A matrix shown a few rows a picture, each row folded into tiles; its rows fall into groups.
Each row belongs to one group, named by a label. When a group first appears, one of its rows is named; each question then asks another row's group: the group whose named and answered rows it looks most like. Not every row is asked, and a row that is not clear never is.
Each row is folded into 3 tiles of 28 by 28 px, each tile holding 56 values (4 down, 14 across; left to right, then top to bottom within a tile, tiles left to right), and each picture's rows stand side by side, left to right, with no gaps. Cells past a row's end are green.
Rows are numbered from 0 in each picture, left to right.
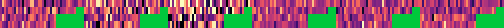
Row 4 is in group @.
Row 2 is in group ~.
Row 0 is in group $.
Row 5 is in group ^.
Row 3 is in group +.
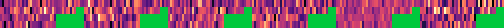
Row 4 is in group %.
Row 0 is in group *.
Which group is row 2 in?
$
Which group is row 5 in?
*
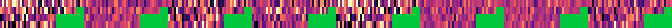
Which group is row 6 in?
+
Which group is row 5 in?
*
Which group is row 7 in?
@
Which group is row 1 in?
$
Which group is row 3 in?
*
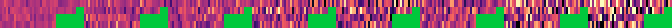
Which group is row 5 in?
$
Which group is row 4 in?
*
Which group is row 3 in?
*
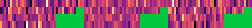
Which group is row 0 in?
@
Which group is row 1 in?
+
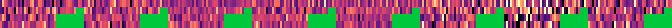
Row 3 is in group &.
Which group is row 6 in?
~
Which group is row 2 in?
^
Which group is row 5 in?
~
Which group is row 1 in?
%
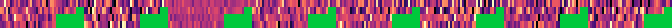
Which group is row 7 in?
$
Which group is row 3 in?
%
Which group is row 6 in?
*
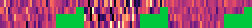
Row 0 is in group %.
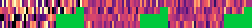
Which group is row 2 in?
%
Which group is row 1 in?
&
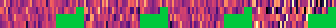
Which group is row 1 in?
+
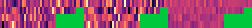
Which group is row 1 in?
&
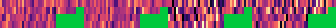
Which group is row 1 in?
+
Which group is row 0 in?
+
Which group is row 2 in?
@
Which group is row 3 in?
*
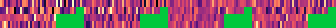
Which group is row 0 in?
&
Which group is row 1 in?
*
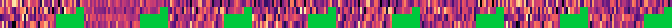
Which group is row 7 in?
^
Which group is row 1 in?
^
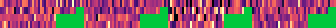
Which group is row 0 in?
&
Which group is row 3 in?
@
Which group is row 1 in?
^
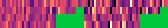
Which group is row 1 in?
@
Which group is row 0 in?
+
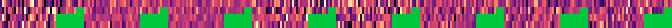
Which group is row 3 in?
&
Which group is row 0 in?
$
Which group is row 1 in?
%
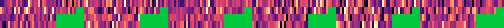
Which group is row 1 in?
&
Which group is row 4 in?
@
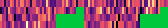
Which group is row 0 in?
@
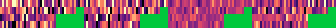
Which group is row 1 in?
~
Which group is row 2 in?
+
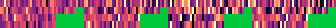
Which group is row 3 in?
&
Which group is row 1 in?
&
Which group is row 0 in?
%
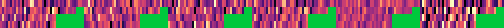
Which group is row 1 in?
%
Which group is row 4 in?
+
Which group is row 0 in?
$
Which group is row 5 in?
$
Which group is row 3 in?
$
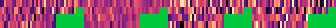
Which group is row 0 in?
*
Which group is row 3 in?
&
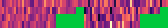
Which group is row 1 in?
@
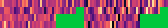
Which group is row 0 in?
&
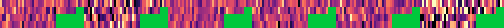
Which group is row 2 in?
+
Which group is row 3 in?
%
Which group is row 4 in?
%
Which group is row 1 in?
@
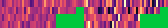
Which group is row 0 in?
+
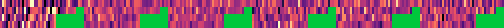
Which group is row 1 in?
%
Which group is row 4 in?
+
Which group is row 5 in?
^
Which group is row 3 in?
@
